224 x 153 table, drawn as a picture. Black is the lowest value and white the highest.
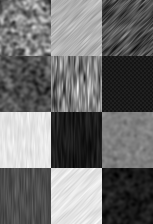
It is made of 4 by 3 panels. Panel 1,1: middling, blotchy, strong in contrast. Panel 1,2: high, slanting up to the right, faint in contrast. Panel 1,3: low, slanting up to the right. Panel 2,1: low, blotchy. Panel 2,2: middling, streaked downward, strong in contrast. Panel 2,3: very low, checkered, faint in contrast. Panel 3,1: very high, streaked downward, faint in contrast. Panel 3,2: very low, streaked downward, faint in contrast. Panel 3,3: middling, blotchy, faint in contrast. Panel 4,1: low, streaked downward, faint in contrast. Panel 4,2: very high, slanting up to the right, faint in contrast. Panel 4,3: very low, blotchy, faint in contrast.
